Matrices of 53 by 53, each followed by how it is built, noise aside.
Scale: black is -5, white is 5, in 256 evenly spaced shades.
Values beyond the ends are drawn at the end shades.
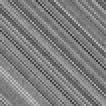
Toeplitz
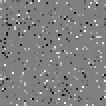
sparse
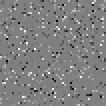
sparse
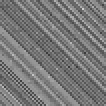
Toeplitz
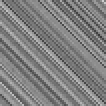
Toeplitz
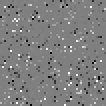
sparse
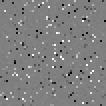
sparse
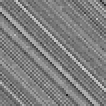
Toeplitz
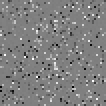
sparse
